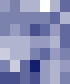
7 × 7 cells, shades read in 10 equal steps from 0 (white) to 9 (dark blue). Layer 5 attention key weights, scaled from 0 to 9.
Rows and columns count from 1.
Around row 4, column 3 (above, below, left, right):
5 3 3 4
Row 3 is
5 4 5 7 6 4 6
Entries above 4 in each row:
2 6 5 1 3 3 5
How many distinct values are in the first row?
5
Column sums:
31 29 31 40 29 26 35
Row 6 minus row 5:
3 -1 3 4 -2 -1 -1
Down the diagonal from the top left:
4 5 5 4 6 3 5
